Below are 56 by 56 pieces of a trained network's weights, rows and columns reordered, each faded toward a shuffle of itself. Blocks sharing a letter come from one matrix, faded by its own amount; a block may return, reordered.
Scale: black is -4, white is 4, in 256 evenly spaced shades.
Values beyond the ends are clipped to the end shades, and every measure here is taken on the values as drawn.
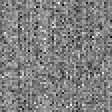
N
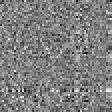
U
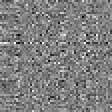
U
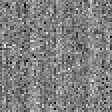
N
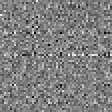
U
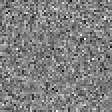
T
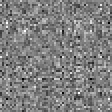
U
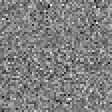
T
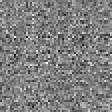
U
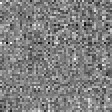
U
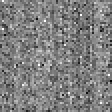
N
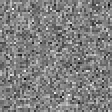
T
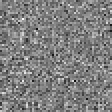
T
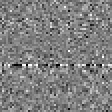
U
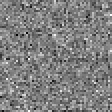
T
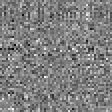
U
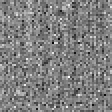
N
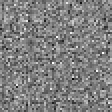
T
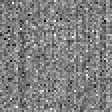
N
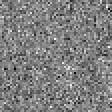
T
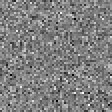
T
